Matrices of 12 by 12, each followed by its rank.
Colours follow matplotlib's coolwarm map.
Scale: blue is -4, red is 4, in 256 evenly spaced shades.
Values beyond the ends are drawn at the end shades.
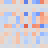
two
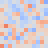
full rank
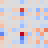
two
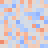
full rank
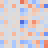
two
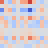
two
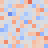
full rank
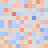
full rank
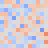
full rank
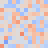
full rank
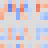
two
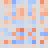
two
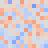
full rank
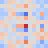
two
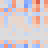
two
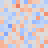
full rank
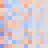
two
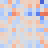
two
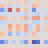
two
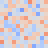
full rank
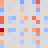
two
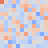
full rank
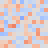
full rank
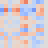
two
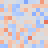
full rank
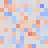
full rank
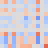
two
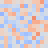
full rank
